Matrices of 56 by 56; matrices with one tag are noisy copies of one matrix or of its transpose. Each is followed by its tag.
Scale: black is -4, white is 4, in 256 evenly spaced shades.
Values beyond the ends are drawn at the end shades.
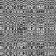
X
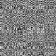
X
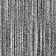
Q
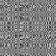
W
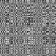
X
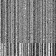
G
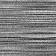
Q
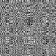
X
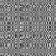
W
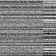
G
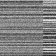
G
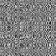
W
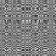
W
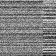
G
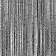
Q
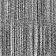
Q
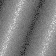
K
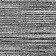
Q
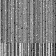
G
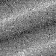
K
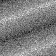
K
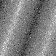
K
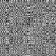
X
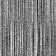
Q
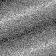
K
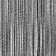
Q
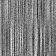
Q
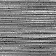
Q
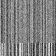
G
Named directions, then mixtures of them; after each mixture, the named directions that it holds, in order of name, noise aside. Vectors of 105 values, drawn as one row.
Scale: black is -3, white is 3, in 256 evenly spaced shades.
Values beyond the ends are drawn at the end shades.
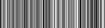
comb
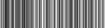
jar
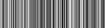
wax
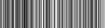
comb, jar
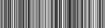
comb, wax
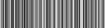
jar, wax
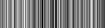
comb, jar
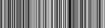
wax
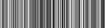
wax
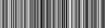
wax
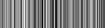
comb, jar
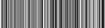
comb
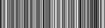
comb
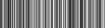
wax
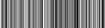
comb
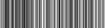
jar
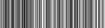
jar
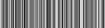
jar, wax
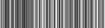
jar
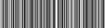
jar, wax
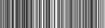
comb, jar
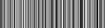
jar, wax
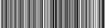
comb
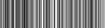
comb, jar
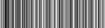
jar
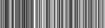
jar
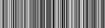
wax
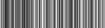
jar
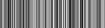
wax
